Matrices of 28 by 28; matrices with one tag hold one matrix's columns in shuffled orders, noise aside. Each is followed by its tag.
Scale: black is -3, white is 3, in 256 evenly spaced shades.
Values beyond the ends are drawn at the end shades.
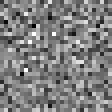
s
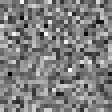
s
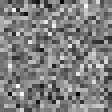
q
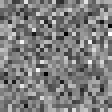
s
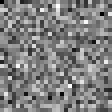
q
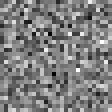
s
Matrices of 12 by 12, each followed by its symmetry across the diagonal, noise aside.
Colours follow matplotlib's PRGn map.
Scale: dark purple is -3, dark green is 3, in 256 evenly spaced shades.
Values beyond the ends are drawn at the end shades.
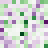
neither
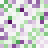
symmetric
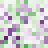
neither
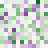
neither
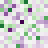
symmetric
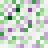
symmetric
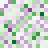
symmetric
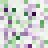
neither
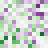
antisymmetric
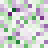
antisymmetric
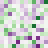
neither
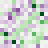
symmetric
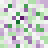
antisymmetric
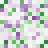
symmetric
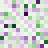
antisymmetric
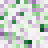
symmetric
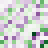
symmetric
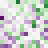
antisymmetric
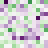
neither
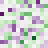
neither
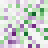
antisymmetric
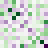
symmetric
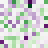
neither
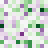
neither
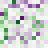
antisymmetric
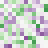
antisymmetric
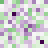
symmetric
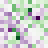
antisymmetric
